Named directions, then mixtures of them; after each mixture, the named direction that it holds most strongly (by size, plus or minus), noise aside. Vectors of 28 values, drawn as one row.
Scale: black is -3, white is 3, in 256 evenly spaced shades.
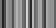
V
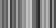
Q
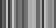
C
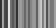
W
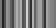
V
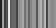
W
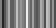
V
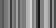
Q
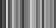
C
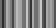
V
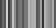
C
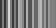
W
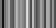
V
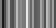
V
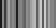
W
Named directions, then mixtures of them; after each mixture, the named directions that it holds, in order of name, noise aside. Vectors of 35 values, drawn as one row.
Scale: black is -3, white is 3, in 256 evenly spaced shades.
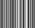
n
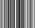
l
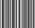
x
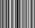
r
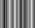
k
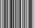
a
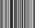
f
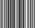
l, n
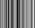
l, r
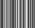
n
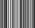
a, k, n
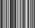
f, n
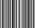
x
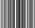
l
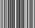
l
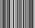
f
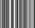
k, r
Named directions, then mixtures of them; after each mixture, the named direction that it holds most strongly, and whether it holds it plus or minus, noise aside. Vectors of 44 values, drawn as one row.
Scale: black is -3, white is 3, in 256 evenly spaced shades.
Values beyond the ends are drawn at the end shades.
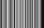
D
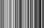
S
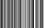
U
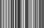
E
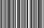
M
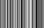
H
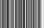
D, minus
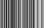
S, minus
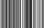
H, minus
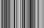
E, minus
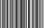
M, minus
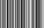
H, plus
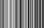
S, plus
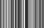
E, plus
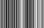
H, minus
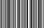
M, plus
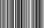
H, plus
